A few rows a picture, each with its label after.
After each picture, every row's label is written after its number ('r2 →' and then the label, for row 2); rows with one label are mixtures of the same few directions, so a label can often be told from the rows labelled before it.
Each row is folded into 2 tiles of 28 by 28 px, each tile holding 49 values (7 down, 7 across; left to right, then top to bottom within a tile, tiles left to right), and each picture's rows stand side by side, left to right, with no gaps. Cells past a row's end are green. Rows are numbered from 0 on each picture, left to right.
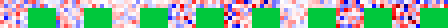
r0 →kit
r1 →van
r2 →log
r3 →log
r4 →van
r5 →van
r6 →van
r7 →log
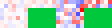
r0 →log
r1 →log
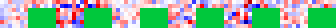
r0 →log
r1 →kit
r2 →van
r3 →log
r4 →log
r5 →kit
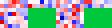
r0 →van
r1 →kit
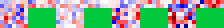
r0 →kit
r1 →kit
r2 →van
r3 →kit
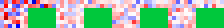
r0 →kit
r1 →kit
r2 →log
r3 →van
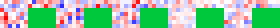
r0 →kit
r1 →kit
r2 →log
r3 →van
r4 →log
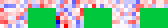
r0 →kit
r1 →van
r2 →log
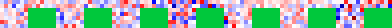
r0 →log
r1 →kit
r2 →van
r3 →kit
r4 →van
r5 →kit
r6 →log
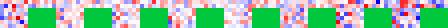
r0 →log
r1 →van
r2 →van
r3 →van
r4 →log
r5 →kit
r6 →van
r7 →van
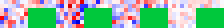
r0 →van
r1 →log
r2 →log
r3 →log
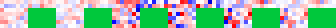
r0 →kit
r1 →log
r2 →log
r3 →van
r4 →van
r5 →van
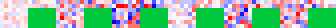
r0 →kit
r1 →kit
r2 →kit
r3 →log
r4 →kit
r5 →kit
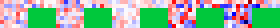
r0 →kit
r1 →van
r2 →van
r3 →kit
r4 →log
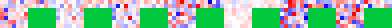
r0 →van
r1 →log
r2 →log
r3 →van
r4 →van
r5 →van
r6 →kit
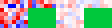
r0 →kit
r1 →log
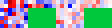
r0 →van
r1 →log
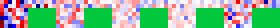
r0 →van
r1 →kit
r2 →log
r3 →log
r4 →van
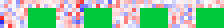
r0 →van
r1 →log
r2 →kit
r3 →kit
